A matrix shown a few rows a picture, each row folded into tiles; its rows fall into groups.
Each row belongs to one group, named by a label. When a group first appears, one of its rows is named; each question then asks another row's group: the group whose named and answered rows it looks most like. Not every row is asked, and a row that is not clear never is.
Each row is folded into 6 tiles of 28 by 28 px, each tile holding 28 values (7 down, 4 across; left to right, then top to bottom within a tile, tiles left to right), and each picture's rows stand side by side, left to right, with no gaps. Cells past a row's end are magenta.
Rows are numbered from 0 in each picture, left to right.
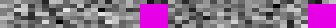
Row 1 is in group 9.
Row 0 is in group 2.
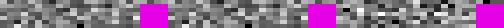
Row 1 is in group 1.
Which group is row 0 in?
1
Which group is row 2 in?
2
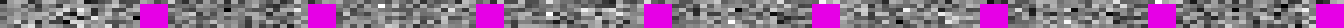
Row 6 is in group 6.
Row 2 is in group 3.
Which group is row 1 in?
9
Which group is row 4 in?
6
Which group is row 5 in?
2
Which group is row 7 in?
9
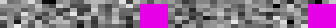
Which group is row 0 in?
1
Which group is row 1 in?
9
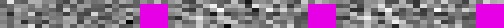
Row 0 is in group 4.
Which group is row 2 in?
6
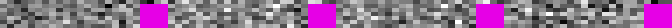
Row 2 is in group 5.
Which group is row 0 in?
9
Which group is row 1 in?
5
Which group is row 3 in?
2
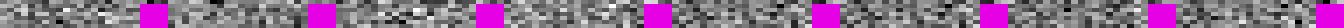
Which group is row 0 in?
2
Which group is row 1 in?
1
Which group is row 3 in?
5
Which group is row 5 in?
9
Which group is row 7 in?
9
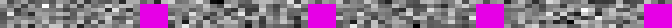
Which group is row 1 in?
1
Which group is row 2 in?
1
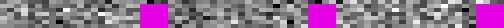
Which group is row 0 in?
2
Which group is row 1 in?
9
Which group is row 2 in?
5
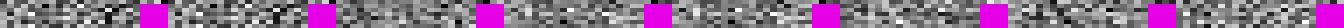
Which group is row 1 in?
4
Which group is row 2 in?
9
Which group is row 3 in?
2
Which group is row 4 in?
2
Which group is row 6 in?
2
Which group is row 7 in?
3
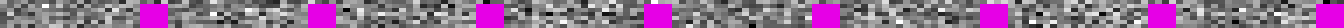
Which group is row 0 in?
3
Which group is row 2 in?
2
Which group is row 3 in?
6
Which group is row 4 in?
1
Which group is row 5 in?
6
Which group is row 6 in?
3
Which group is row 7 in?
2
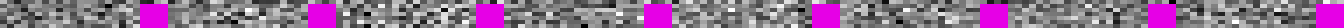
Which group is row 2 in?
3
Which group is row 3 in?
1
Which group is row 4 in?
5
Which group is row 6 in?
4
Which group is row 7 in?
6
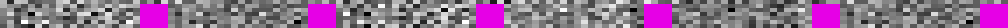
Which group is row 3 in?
5
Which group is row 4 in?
9
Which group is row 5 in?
4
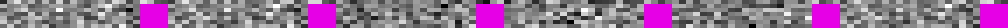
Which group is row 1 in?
5
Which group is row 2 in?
9
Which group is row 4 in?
1
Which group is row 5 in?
5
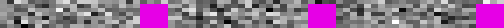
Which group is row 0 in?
3
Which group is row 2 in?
6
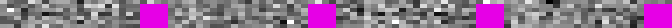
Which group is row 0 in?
6
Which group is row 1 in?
5
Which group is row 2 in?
6
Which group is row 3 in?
1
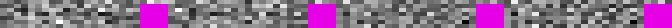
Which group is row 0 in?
6
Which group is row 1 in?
6
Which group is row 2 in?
4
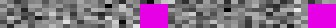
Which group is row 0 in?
9
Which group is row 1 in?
9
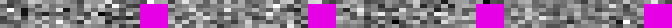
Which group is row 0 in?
6
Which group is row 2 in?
2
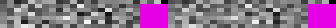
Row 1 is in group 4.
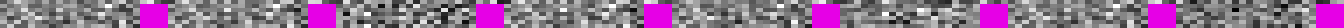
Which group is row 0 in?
5
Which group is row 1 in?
5
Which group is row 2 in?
4
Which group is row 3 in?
5
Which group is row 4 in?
5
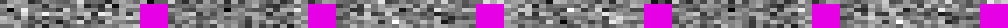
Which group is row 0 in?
2
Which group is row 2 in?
6
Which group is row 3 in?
2
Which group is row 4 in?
9
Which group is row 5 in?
6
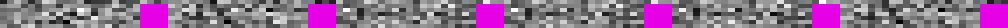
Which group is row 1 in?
2
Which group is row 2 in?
6
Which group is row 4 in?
6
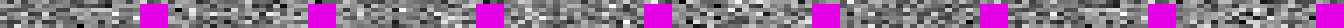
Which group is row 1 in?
2
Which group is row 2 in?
2
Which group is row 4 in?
3
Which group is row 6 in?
1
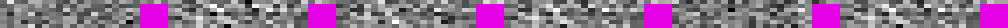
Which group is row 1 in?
6
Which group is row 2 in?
6
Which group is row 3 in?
6
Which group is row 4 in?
9
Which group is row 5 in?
6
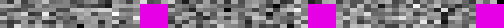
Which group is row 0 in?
1
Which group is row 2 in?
4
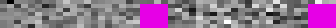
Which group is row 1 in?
6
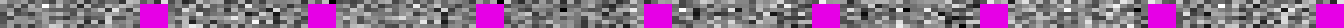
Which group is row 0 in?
3
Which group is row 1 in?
4
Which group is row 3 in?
9
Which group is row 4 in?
6
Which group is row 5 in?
6
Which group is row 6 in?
5
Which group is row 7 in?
3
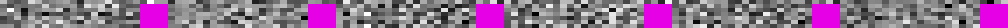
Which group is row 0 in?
6
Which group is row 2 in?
4
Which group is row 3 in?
3
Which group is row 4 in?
4
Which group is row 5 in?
9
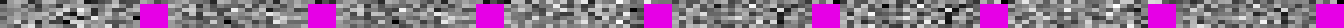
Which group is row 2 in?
2
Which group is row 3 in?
5
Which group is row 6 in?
5
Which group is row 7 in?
4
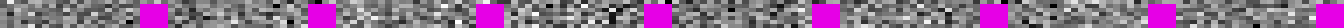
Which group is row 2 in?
5
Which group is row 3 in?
4
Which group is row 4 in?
9
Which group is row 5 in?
4
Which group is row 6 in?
3
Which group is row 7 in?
1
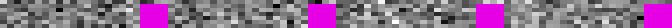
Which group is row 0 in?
9
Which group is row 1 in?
9
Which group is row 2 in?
6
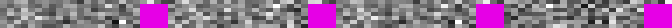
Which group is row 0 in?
5
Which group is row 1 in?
5
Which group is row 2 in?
5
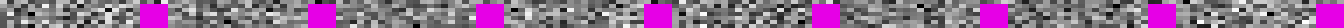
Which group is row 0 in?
3
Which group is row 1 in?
2
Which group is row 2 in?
1
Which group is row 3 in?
2
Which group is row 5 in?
3
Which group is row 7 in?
3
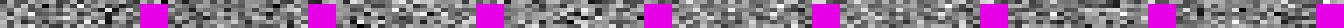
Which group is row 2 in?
3
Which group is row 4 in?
5
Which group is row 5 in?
5
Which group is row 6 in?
1
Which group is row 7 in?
6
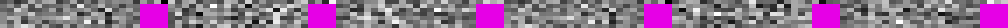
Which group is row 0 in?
4
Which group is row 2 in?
6
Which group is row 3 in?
4
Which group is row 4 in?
2
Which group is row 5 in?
6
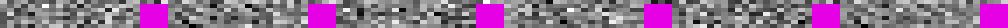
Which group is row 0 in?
3
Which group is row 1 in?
3
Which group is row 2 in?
6
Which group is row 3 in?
2
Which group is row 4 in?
4
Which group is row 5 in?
3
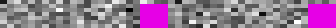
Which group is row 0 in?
5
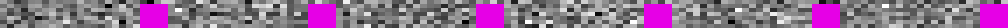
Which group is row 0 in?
9
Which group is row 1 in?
6
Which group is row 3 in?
3
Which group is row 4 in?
2
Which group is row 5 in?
3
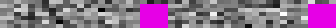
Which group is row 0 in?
2
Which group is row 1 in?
1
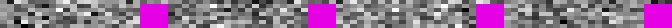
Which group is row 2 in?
5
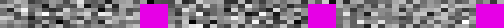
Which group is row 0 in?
2
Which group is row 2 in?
3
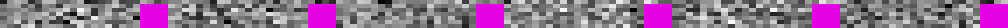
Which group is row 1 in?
2
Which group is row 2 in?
1
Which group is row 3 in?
5
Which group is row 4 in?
6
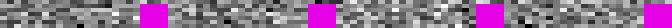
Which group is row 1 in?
2
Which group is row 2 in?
5
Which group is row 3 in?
3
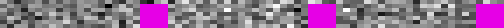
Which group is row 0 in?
9
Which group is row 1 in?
5
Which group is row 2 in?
6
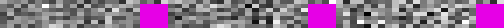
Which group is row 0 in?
3
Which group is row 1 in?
3
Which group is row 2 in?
3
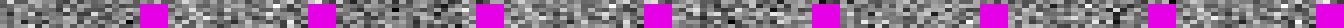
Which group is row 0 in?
4
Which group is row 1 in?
5
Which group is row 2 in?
9
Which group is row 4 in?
2
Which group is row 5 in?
3
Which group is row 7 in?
5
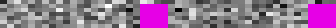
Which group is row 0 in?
5
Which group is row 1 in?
2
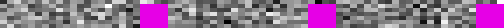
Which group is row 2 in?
3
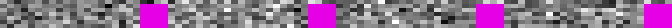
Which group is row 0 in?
9
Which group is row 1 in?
5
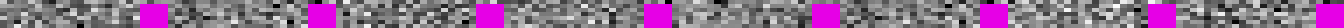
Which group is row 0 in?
1
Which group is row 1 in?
9
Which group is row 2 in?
4
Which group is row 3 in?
4
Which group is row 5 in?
9
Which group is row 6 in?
5
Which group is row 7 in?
2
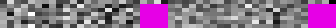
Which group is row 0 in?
4
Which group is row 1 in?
4
